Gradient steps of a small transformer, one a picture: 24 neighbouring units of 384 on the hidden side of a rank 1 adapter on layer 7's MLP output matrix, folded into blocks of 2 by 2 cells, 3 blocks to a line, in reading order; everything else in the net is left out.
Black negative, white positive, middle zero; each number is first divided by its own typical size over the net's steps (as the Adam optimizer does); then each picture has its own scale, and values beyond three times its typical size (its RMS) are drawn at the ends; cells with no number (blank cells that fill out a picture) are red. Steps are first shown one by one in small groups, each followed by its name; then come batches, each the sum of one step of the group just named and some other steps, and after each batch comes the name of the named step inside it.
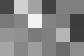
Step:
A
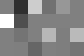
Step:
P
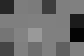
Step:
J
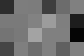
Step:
J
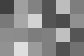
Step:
A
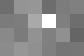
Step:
A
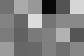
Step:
A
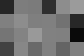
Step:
J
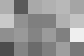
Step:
P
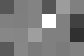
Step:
J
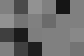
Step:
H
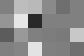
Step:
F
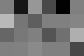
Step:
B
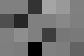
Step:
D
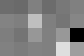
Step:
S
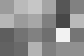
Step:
D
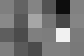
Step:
H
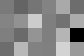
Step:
S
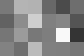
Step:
B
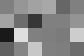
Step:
F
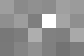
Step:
F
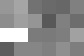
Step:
B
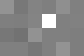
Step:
H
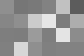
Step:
B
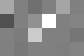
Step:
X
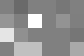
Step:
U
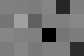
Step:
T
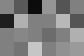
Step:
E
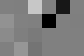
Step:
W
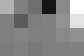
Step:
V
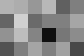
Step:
T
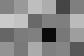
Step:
T
